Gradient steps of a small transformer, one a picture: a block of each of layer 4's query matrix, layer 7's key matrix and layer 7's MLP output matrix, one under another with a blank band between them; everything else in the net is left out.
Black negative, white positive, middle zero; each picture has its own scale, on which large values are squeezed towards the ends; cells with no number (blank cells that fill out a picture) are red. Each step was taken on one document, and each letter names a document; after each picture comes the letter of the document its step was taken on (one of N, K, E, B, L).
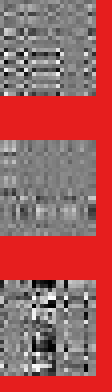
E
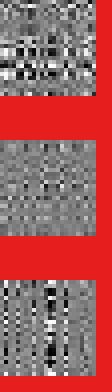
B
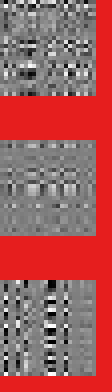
B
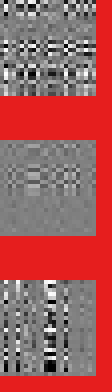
B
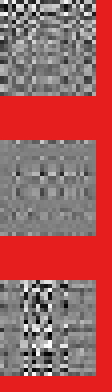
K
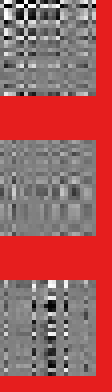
E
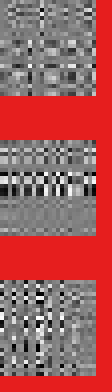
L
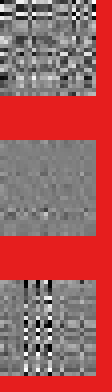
K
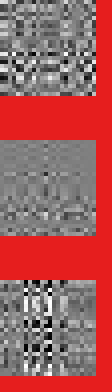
K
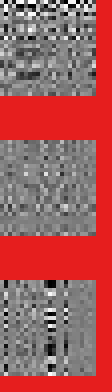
B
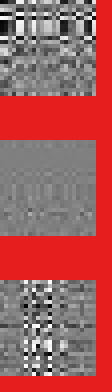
K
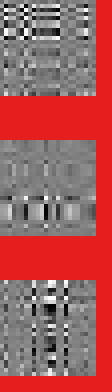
E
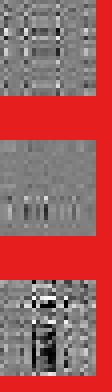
E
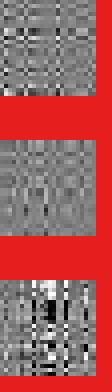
E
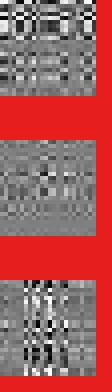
K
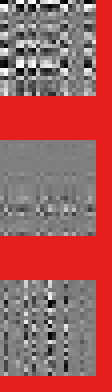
B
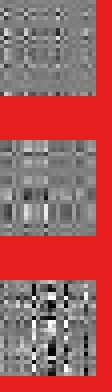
E
